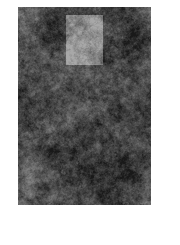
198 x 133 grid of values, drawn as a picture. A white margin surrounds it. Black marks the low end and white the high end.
Average level on the scale: 30%. Histogram: skewed, a long tail of high values. Ninth with the highest average: top middle. Odd patch: higher, in the top middle.
